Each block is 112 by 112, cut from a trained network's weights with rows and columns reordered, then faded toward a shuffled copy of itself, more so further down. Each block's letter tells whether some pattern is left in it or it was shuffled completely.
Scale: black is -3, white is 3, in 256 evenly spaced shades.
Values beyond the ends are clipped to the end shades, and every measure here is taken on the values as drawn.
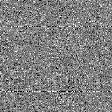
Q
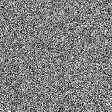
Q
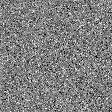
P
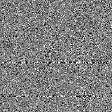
Q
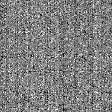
Q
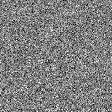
Q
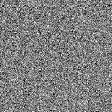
Q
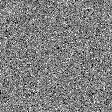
P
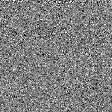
Q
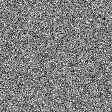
P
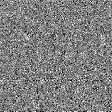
Q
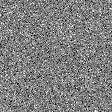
P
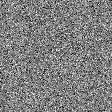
P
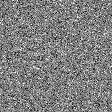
P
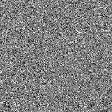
Q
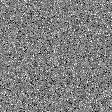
P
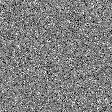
P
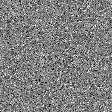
P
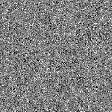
Q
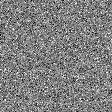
P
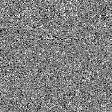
Q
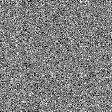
Q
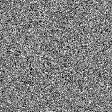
Q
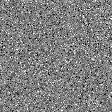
P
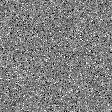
P
